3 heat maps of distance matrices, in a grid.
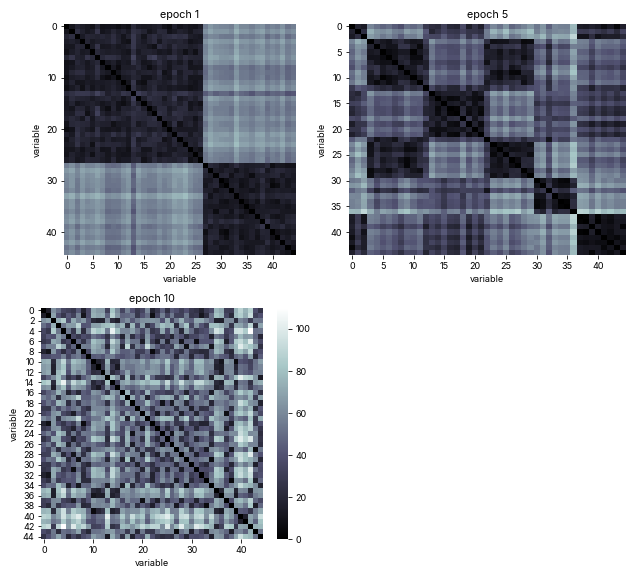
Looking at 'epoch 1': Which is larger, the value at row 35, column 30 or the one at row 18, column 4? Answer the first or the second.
the second
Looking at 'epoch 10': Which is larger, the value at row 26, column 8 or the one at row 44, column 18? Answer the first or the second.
the first
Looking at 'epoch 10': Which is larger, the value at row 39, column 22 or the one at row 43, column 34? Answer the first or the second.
the first
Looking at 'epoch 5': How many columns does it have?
45
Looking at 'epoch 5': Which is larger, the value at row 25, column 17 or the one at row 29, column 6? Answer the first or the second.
the first
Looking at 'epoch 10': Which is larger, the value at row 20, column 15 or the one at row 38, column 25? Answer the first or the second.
the first
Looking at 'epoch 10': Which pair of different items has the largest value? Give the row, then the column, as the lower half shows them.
42, 4
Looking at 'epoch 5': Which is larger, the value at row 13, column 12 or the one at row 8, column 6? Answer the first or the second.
the first
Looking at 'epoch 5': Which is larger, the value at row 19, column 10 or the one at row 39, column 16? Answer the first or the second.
the first
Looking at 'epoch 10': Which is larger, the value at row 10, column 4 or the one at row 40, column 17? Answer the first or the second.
the first
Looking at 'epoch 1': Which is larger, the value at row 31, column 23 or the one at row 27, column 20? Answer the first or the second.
the first
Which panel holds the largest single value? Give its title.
epoch 10
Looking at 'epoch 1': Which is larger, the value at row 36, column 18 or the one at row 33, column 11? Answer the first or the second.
the second
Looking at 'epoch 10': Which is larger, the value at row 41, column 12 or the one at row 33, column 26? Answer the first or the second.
the second
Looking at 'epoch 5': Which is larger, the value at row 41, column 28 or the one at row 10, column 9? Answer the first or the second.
the first
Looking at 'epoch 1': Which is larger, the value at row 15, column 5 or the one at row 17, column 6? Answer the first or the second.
the second
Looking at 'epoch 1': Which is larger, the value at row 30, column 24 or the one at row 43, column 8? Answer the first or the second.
the first
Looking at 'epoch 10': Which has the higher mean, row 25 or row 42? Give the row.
42
